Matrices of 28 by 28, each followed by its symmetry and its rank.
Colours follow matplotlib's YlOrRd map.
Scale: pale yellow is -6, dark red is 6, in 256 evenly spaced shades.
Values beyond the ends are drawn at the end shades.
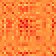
symmetric, rank three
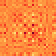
symmetric, rank three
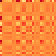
symmetric, rank one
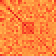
symmetric, rank five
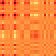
symmetric, rank one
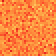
antisymmetric, full rank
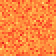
antisymmetric, full rank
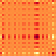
symmetric, rank one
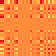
symmetric, rank one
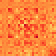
symmetric, rank three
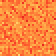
antisymmetric, full rank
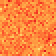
antisymmetric, full rank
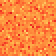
antisymmetric, full rank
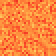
antisymmetric, full rank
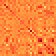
symmetric, rank five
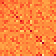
symmetric, rank five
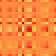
symmetric, rank one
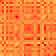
symmetric, rank three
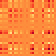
symmetric, rank one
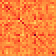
symmetric, rank five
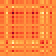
symmetric, rank one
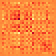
symmetric, rank three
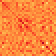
symmetric, rank five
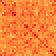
symmetric, rank five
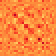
symmetric, rank three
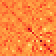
symmetric, rank five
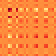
symmetric, rank one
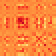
symmetric, rank three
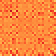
symmetric, rank three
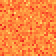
antisymmetric, full rank
